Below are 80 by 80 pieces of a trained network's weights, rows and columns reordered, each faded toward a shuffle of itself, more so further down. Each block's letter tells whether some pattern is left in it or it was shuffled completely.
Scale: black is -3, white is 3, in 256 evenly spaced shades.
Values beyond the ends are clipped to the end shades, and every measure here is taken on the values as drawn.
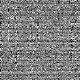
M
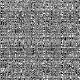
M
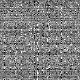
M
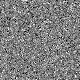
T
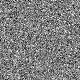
T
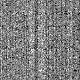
M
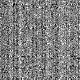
M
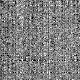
M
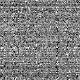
M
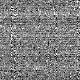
M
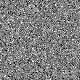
T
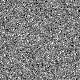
T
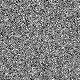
T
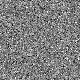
T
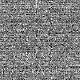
M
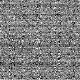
M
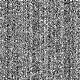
M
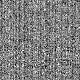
M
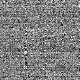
M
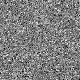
T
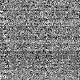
M
